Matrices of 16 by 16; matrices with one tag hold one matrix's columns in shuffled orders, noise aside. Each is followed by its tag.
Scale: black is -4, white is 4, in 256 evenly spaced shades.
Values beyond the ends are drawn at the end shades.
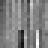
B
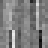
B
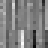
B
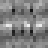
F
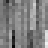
B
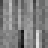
B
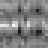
F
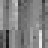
B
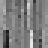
B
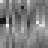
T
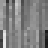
B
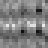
F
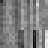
B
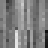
B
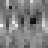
T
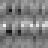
F
